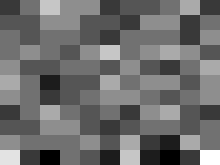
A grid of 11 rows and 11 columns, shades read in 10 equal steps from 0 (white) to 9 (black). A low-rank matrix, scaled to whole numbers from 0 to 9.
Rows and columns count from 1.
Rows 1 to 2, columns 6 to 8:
7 6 6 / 6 7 4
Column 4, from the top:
4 4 5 6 5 6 6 5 4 5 5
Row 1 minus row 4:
2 1 -3 -2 0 5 1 2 2 -1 1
